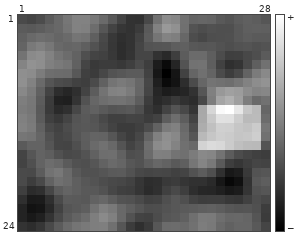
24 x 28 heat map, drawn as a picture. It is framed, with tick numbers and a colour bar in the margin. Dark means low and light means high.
The middle right is the ninth with the highest average. The texture is blotchy. The values are skewed, with a long tail toward high values. In the middle right lies a patch that is higher than the rest.
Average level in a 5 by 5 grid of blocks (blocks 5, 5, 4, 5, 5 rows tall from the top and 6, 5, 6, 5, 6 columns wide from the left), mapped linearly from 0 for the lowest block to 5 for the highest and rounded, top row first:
21111 / 21012 / 11135 / 11121 / 02111
